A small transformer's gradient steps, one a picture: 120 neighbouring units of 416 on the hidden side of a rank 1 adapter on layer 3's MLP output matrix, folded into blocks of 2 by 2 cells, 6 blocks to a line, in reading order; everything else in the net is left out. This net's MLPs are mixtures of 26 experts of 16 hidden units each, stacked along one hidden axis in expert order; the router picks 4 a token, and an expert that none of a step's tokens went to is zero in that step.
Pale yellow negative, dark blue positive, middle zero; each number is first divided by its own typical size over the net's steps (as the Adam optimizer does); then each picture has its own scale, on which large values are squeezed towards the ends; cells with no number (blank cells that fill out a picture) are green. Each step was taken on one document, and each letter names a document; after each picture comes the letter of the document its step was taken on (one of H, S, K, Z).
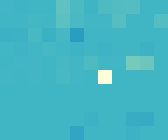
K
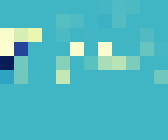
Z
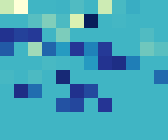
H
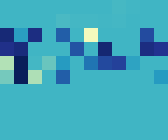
Z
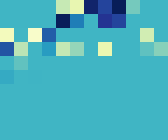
K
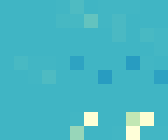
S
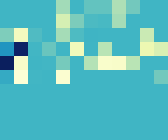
Z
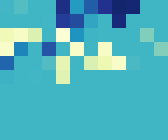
Z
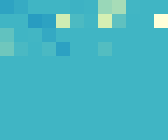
K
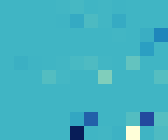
S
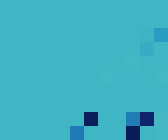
S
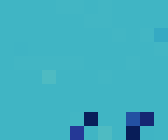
S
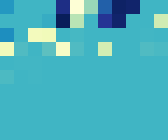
K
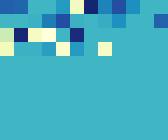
K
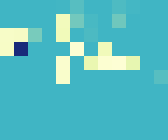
Z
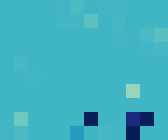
S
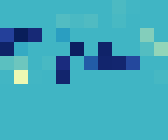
Z
